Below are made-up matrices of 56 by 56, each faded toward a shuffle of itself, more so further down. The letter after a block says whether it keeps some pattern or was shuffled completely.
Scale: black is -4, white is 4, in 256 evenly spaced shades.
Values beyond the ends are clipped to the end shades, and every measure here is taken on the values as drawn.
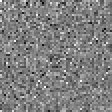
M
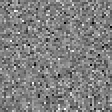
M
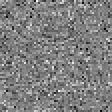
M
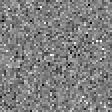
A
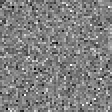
A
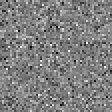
M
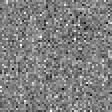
M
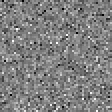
A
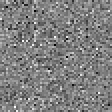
M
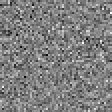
M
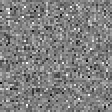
M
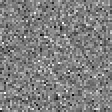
A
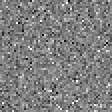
A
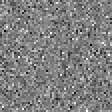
A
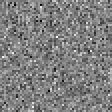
A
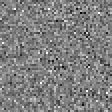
M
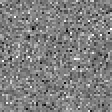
M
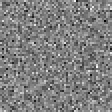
A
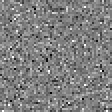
A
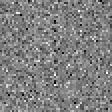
M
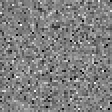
A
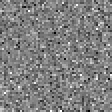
M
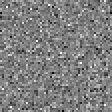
A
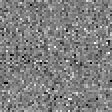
M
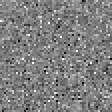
M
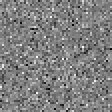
M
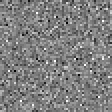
A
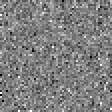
M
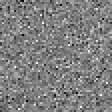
A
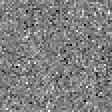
A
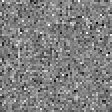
A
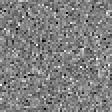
A
